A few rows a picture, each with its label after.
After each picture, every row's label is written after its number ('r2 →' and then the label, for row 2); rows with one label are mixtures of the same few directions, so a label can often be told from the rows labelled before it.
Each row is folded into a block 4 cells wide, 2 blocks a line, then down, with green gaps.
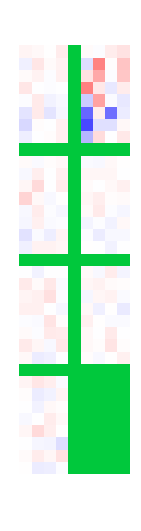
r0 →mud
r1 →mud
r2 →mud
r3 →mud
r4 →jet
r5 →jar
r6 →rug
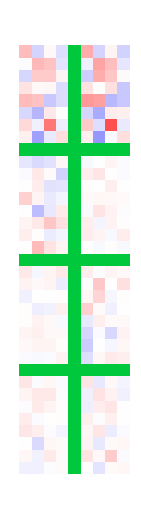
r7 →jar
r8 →jar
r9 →rug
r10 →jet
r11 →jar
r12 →mud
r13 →jar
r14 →jar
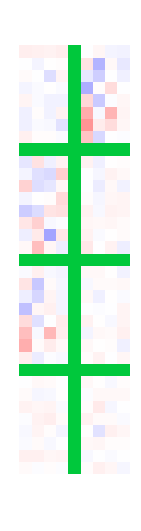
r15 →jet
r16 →mud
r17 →jar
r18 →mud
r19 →mud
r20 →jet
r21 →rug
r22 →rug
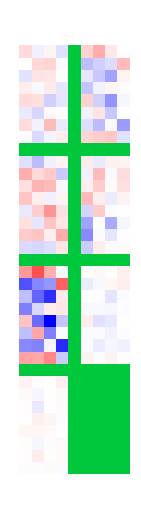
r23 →jar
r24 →jet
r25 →jet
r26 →mud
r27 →jet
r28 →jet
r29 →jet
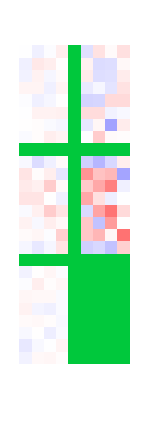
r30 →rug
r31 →jar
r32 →jet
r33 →jet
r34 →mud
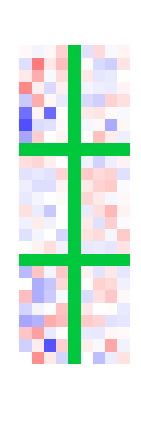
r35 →mud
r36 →jar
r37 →jet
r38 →jet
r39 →jar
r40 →jar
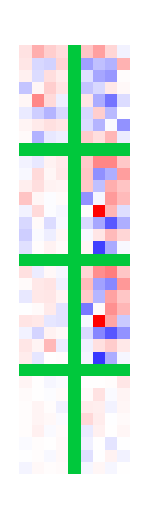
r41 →rug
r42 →jet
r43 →mud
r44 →rug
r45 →jar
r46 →rug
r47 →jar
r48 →mud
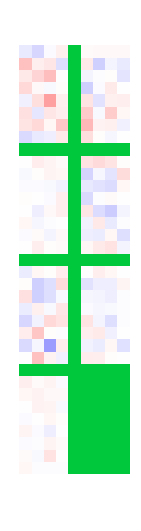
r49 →jet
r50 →mud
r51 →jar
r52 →jet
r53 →jar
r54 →jet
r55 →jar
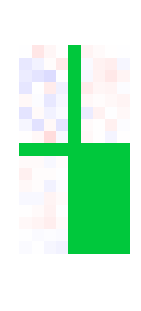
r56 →jet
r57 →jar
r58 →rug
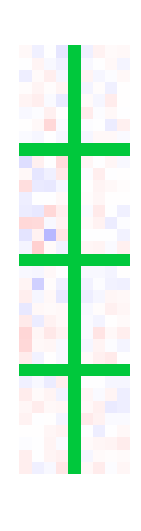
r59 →jar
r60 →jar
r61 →jar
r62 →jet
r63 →mud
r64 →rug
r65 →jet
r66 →rug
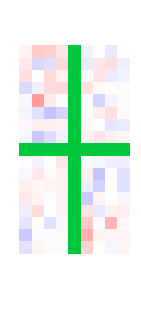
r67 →rug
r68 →rug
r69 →mud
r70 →mud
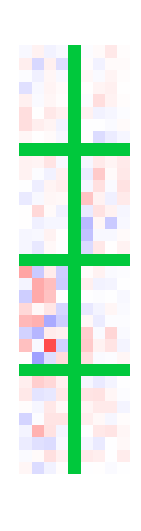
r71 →mud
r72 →rug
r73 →rug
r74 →mud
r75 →jar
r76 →mud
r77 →rug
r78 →jet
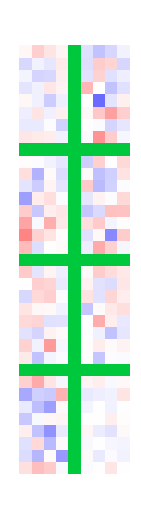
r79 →jet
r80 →rug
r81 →mud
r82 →jar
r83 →jar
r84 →rug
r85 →jet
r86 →jet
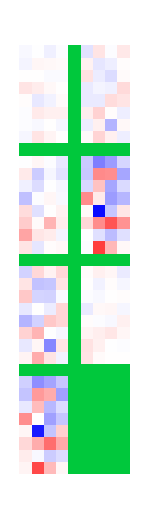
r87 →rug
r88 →jar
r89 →mud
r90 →rug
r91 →jar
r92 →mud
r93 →rug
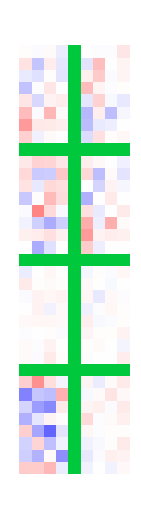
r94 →mud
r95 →mud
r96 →rug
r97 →mud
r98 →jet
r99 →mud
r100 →jet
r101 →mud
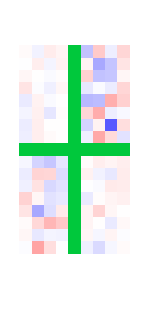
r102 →mud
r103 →jar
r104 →rug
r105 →rug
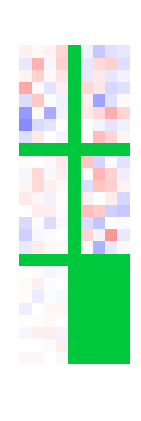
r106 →mud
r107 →rug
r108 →mud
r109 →jar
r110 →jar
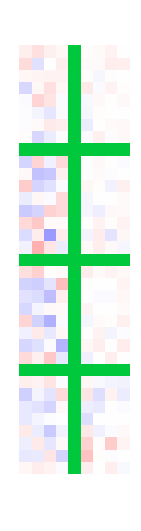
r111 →rug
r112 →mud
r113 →jar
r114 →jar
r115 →jet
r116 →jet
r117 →jet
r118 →mud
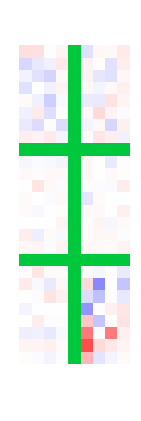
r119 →jet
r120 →jar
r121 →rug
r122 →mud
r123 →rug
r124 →mud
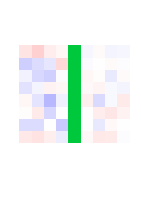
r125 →jet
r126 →rug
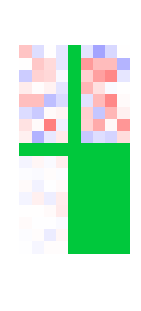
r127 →jar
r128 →jet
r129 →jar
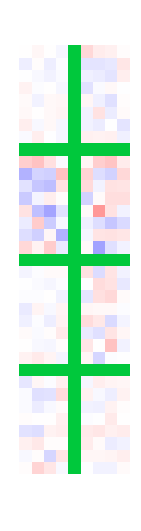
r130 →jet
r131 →jet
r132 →jet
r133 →rug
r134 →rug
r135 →jar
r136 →jar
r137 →rug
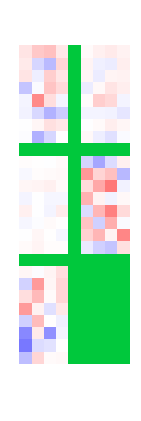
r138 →rug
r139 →rug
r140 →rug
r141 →jet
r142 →mud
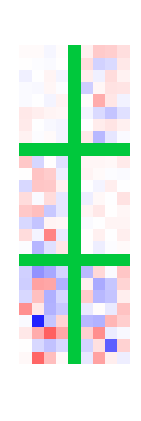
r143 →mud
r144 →rug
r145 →jar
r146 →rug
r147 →rug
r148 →jar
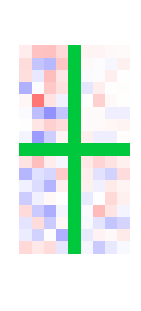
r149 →rug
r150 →rug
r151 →jet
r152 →rug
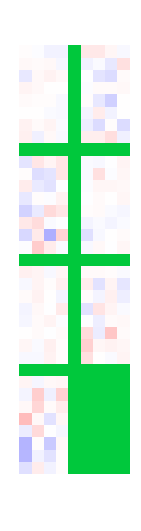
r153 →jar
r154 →jet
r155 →jar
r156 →mud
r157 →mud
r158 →mud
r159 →mud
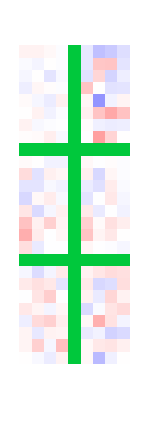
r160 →jet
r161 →rug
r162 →mud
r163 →mud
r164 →jet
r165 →rug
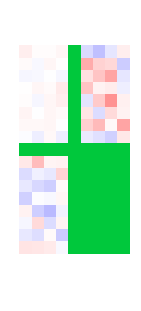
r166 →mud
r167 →jet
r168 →jet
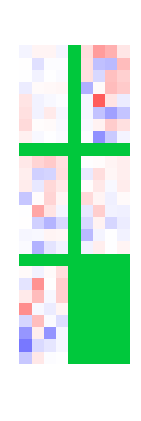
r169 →mud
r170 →rug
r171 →rug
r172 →mud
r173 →mud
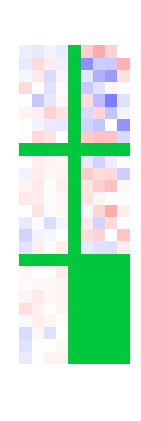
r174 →rug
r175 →jet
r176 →mud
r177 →jet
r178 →mud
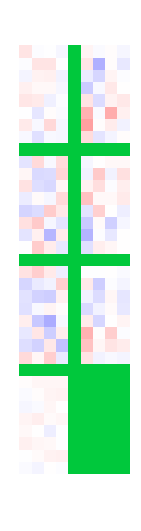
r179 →jar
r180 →mud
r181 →jar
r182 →mud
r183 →jet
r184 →mud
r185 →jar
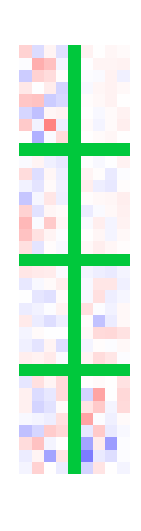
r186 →jar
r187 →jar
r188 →mud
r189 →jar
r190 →jet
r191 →rug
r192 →jar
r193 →mud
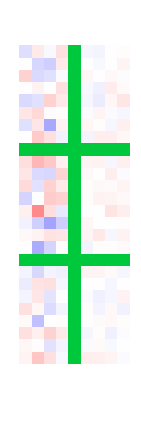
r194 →jar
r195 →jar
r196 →rug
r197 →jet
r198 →rug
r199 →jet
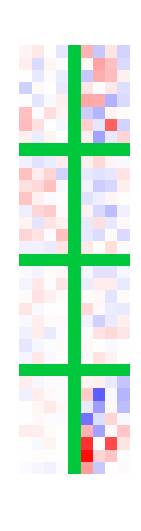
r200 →mud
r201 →jar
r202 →jet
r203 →jet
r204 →mud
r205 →rug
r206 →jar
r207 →mud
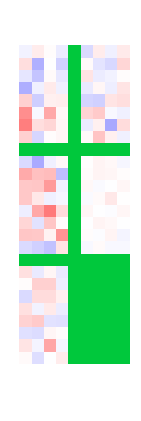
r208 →mud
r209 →jar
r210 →jet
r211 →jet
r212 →jar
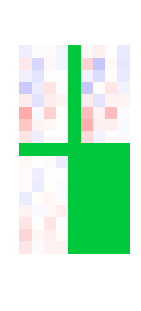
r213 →mud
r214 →mud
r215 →mud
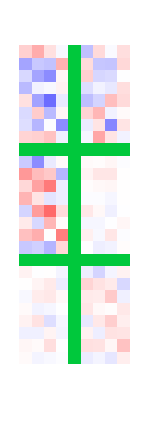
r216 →jet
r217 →jar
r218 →jet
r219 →jar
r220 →jar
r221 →jet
